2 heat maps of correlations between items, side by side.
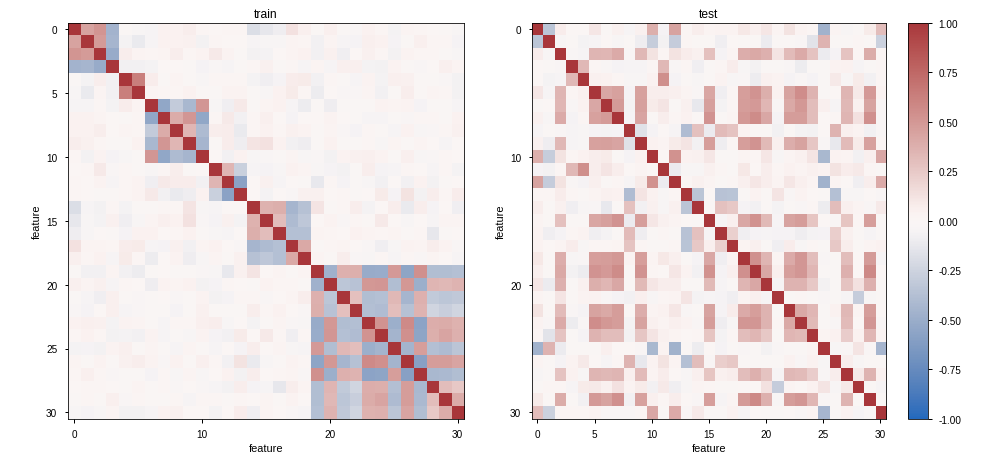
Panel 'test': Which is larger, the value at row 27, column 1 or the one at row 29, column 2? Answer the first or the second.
the second
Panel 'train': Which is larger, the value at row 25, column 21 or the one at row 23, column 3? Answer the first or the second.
the first
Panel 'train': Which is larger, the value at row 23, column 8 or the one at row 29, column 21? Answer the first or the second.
the first
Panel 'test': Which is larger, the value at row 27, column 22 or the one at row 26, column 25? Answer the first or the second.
the first
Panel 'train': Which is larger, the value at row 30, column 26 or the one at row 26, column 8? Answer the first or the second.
the first
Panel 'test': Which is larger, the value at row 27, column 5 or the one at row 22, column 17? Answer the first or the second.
the first
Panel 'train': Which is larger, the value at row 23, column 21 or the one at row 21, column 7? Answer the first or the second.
the second
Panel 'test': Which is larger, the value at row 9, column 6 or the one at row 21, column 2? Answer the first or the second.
the first
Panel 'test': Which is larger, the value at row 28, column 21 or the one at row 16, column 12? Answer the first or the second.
the second
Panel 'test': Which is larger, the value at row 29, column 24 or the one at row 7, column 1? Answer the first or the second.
the first
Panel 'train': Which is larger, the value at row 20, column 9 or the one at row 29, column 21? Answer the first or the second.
the first
